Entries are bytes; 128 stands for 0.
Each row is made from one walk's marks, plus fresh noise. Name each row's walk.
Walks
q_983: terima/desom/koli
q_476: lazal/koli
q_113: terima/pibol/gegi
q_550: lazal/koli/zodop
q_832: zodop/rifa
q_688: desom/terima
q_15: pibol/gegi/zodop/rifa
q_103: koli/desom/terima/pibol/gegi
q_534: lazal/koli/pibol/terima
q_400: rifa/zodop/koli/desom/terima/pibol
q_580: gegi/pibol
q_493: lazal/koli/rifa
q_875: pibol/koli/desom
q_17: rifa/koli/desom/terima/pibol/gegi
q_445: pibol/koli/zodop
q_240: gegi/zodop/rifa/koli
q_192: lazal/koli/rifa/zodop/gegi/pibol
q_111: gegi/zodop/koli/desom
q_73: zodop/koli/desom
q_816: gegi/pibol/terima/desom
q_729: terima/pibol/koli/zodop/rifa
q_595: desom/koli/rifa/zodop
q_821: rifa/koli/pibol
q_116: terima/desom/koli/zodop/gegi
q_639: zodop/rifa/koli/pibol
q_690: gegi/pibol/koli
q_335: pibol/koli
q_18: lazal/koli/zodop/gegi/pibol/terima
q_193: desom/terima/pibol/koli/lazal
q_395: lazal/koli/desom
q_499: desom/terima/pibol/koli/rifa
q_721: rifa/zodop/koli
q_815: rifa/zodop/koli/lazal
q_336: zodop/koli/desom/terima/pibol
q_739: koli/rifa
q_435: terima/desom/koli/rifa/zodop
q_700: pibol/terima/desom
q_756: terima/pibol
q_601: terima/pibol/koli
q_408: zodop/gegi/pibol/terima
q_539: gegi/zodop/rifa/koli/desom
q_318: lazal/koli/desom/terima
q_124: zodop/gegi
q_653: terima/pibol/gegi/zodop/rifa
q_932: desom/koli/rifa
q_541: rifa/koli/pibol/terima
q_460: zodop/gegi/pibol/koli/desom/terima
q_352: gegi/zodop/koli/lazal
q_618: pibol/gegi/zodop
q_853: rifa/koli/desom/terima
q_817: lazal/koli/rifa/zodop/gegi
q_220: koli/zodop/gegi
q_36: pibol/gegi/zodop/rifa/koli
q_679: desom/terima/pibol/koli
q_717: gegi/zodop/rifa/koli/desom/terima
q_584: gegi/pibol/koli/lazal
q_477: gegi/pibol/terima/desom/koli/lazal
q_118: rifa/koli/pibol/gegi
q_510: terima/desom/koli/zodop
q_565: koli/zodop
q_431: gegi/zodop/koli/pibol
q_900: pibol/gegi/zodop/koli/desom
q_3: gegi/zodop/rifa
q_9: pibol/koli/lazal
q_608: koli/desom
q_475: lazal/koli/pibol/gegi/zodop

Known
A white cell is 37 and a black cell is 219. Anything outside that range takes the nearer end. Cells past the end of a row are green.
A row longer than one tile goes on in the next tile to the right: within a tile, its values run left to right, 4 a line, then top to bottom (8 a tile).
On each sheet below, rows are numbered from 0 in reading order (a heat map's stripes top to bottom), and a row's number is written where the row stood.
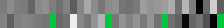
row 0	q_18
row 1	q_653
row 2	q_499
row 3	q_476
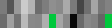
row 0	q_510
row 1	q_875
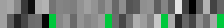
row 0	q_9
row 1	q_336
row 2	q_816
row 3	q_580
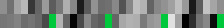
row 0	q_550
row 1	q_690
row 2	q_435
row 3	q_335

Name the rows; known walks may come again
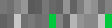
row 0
q_817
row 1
q_408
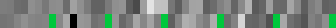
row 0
q_17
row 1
q_608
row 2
q_756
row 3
q_717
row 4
q_815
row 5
q_431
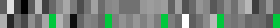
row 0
q_580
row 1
q_875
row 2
q_499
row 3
q_15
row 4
q_550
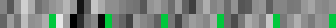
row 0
q_510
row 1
q_335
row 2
q_193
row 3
q_113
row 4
q_816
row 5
q_400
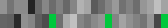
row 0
q_395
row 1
q_595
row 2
q_541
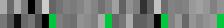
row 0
q_476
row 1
q_460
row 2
q_493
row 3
q_336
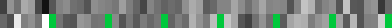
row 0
q_124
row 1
q_477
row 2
q_475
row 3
q_116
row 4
q_445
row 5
q_435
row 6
q_618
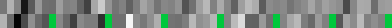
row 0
q_690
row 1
q_534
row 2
q_653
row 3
q_700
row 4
q_721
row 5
q_729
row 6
q_853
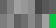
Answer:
q_220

